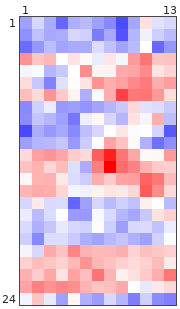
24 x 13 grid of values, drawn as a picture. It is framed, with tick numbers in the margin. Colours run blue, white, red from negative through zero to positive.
Stripes: horizontal, repeating 3 times. Average level on the scale: 50%. Grain: streaks across.
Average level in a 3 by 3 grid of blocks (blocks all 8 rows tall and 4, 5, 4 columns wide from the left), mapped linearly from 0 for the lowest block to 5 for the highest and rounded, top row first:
015 | 345 | 443
